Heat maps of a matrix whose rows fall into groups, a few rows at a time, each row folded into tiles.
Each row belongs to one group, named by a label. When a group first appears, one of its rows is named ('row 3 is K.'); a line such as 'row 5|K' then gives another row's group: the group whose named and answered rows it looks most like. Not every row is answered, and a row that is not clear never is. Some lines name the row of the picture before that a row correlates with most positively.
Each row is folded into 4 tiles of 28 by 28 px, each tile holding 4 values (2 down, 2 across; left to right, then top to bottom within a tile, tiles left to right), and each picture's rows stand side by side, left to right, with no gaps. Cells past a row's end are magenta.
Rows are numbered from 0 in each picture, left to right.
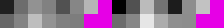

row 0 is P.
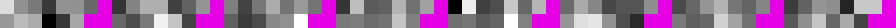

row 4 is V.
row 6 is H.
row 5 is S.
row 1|H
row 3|V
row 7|P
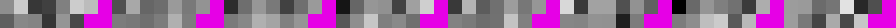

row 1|V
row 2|P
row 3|P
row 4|V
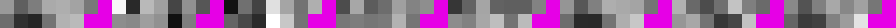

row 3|V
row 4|P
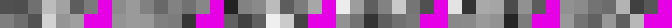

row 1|S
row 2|H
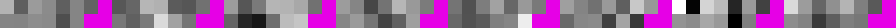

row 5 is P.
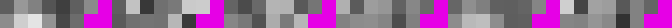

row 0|S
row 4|S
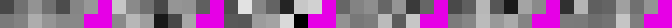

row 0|P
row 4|P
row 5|V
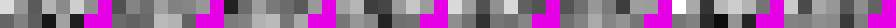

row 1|H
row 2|P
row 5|P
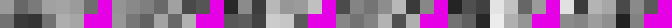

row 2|H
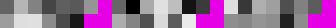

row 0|S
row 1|H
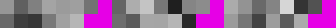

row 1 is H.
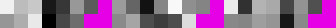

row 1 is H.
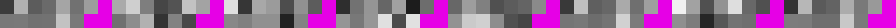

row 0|V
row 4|S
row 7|V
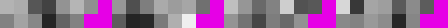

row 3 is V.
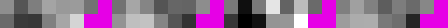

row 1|S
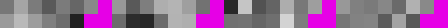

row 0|S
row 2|V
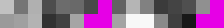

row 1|S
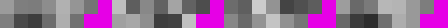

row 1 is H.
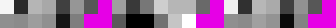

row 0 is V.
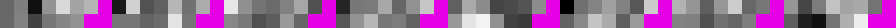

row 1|V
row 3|P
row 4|S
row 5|P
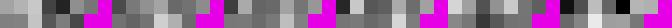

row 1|H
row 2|V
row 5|P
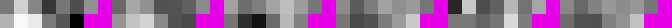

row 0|S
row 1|S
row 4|V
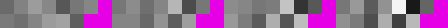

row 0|H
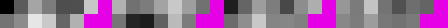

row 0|P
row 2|P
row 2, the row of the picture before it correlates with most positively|0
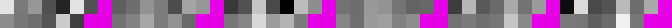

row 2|P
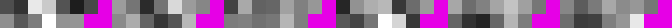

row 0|H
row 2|V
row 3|H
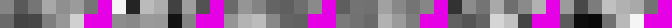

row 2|S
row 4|H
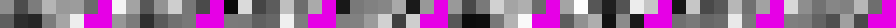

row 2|V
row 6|V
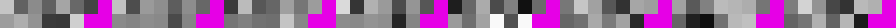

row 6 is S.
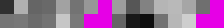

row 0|V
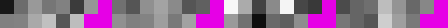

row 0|P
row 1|H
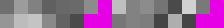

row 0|S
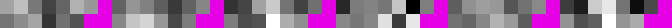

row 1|S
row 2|H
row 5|H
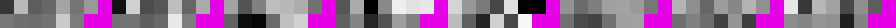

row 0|V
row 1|V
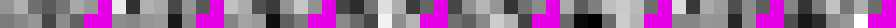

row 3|H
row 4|H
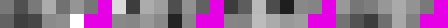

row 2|P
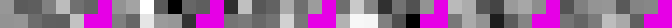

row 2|V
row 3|S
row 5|H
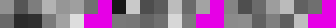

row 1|V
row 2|H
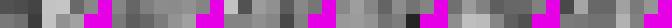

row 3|S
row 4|S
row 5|V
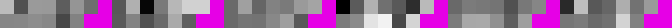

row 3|P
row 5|V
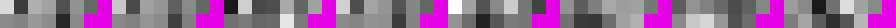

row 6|S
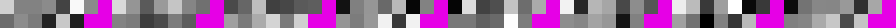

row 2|P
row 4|V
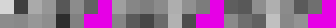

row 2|H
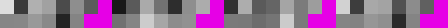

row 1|P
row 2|V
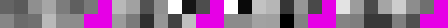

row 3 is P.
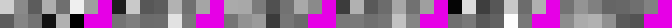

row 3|V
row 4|V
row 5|S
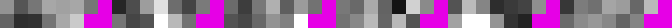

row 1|H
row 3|P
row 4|S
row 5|P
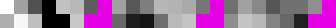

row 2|S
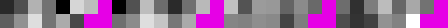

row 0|P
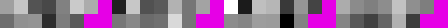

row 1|V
